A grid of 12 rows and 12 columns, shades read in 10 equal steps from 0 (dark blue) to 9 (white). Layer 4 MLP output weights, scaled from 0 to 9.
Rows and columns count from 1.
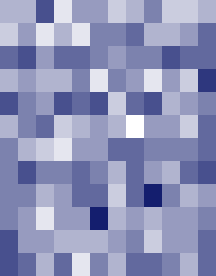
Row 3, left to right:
3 2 5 3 3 4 5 4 4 2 3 3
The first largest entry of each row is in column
4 3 3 6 7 8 4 7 7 3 9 5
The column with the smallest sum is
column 12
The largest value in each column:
7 6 8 8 8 8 7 9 8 7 7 6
